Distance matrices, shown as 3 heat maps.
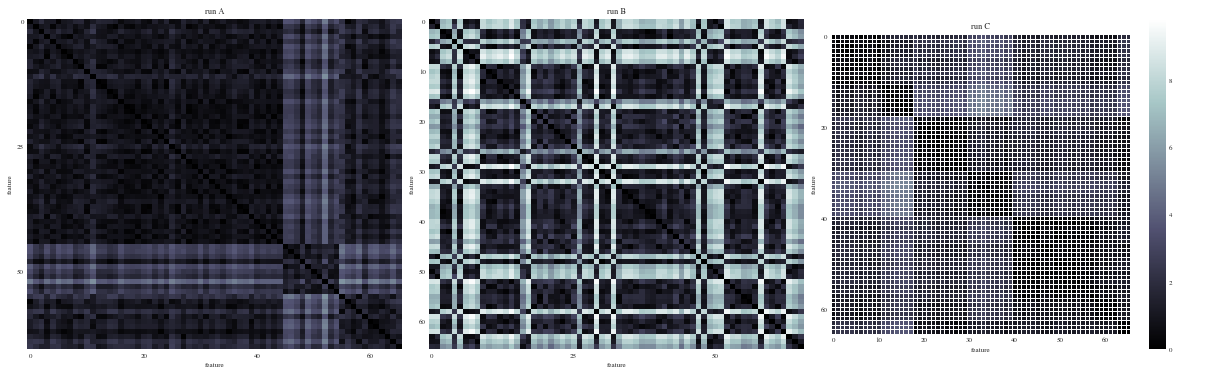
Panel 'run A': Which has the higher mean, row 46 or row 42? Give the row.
46
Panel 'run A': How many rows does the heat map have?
66
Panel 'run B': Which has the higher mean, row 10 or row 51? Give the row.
51
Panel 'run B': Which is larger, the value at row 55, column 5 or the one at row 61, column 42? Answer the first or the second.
the first
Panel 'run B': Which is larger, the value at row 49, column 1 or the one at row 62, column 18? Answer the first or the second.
the second
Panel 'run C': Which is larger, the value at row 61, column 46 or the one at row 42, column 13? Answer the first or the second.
the second
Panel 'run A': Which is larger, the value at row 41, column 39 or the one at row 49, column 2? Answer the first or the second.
the second
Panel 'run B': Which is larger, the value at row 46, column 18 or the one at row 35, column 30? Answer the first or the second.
the first
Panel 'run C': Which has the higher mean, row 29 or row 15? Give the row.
15
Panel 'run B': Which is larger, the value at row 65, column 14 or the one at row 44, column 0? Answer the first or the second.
the first
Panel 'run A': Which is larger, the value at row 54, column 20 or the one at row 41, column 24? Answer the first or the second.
the first
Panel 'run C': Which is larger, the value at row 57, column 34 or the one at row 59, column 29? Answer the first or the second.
the first
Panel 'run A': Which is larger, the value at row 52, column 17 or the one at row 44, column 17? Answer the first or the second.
the first
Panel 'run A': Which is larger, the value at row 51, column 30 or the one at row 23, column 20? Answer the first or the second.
the first
